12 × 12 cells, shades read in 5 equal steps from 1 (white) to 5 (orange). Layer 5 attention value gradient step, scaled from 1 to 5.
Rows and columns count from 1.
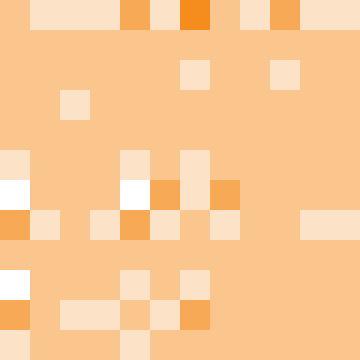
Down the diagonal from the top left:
3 3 3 3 3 3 2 2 3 3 3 3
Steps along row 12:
up same same down up same same same same same same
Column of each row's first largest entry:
7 1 1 1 1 2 6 1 1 2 1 2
